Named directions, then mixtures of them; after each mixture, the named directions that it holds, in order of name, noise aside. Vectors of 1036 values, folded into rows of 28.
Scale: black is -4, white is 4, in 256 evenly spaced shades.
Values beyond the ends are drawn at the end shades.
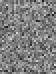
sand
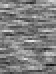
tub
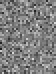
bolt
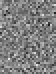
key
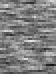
tub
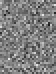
key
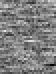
key, tub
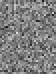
sand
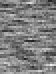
tub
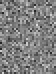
bolt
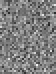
bolt, key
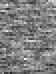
bolt, tub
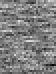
key, tub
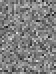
sand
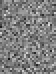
key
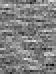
sand, tub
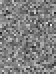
bolt, key
